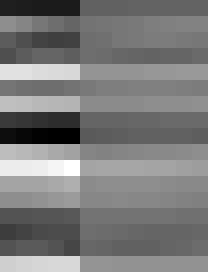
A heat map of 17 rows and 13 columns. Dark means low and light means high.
The right part is calmer, past a seam about 40% of the way across. The grain runs across in streaks. The bottom right is the smoothest part.
